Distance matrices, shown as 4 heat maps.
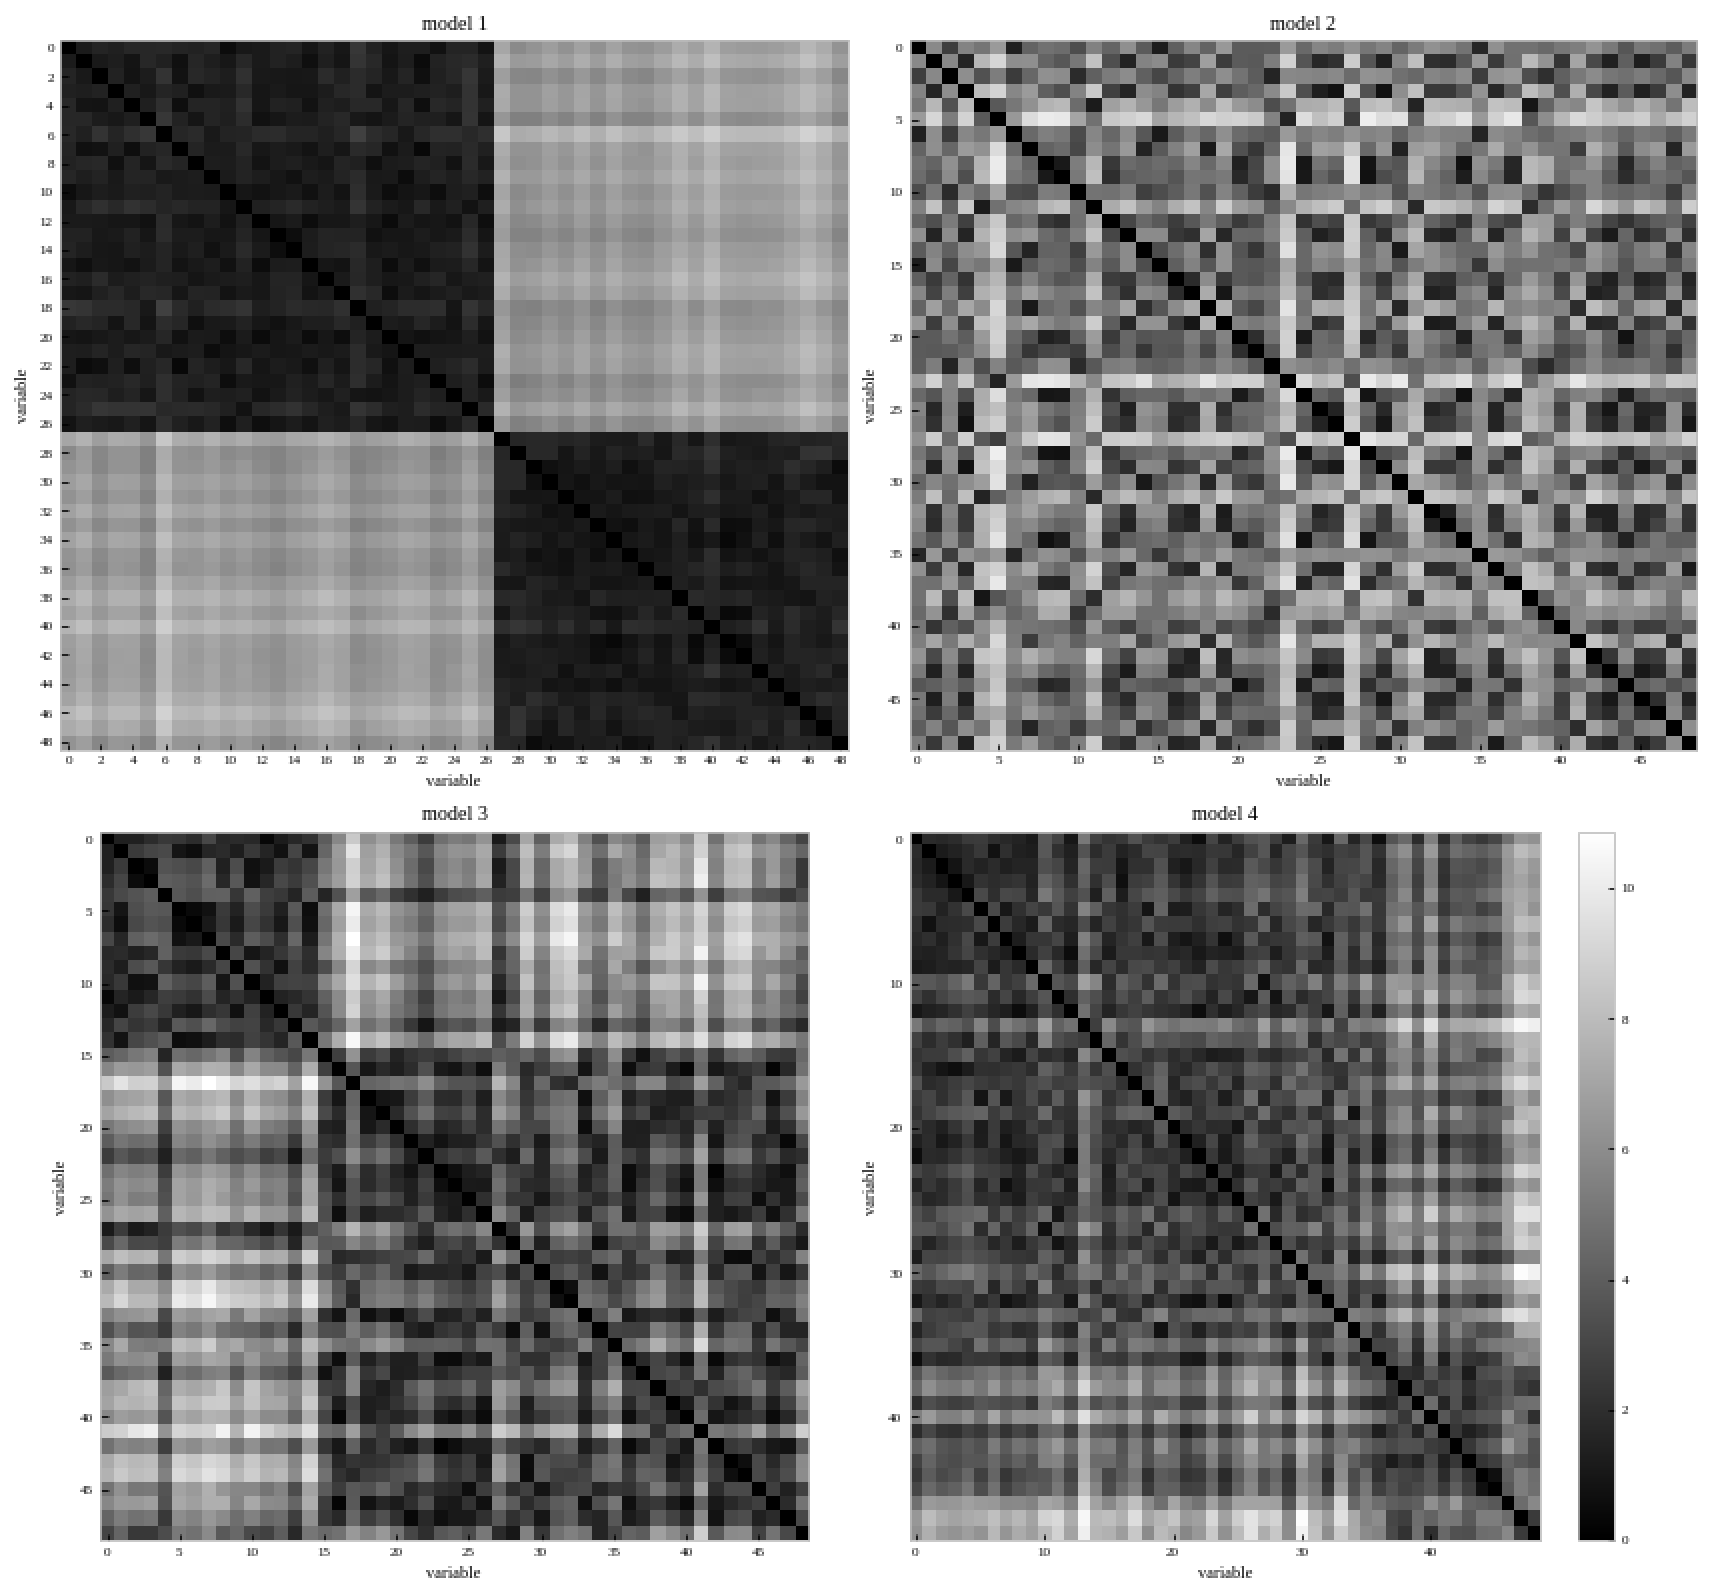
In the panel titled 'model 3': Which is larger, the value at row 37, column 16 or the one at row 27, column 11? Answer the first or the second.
the first
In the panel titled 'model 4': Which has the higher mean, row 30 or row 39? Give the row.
30
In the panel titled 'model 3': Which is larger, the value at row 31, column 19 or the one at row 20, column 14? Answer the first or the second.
the second
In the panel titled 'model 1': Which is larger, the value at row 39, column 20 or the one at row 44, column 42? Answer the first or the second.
the first
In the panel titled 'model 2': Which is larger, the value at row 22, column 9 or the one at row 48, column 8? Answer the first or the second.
the first
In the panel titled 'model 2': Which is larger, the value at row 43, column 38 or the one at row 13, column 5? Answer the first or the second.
the second
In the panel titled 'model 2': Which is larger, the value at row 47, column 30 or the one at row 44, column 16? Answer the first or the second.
the second
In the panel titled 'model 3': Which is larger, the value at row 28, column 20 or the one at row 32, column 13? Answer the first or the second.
the second
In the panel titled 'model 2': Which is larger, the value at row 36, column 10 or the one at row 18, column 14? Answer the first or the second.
the first
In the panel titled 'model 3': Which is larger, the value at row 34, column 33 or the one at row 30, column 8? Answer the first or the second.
the second
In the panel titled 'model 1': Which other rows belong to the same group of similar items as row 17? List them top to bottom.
0, 1, 2, 3, 4, 5, 6, 7, 8, 9, 10, 11, 12, 13, 14, 15, 16, 18, 19, 20, 21, 22, 23, 24, 25, 26
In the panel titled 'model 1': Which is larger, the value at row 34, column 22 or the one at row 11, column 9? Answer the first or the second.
the first
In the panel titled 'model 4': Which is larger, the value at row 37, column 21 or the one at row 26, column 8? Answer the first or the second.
the first
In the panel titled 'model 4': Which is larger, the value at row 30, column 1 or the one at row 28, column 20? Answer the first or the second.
the first
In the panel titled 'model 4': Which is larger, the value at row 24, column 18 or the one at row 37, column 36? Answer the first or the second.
the second
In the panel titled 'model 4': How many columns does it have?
49
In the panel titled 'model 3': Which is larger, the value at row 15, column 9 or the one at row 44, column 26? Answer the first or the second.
the first
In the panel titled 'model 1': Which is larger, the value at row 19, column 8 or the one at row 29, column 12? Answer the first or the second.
the second
